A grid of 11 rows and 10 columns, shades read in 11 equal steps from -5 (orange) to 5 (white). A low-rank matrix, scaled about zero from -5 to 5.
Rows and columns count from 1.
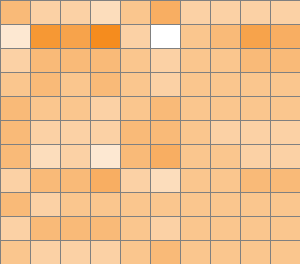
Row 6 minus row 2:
-4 5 4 6 -2 -6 0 2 4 3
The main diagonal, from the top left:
-1 -4 -1 -1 0 -1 0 0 0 0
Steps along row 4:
down up down up up down same same same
